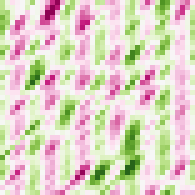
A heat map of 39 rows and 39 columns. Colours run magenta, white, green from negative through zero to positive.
Upright stripes repeat 6 times across the table. There is no overall slope. The values follow a bell shape.
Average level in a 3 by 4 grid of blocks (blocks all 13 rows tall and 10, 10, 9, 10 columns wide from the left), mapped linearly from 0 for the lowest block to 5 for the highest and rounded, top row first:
0 0 2 2 / 1 1 1 0 / 1 0 5 1
